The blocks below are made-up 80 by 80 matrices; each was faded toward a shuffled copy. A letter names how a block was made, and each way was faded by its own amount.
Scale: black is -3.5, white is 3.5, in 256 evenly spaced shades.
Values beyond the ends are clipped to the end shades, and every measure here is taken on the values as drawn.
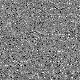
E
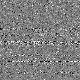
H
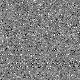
E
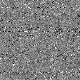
E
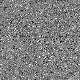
E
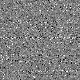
E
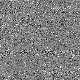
E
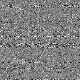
H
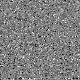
E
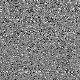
E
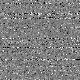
H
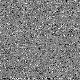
E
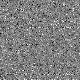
E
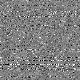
H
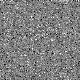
E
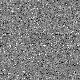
E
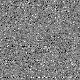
E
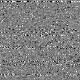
H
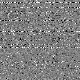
H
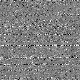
H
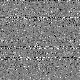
H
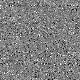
E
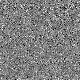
E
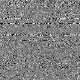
H
